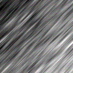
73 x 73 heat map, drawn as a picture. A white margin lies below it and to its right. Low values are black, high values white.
The halves do not mirror each other. The bottom right is the ninth with the highest average. No row or column stands out. The top left is the ninth with the lowest average. There are no lone odd cells. Streaks slant up to the right. Values rise toward the bottom right.
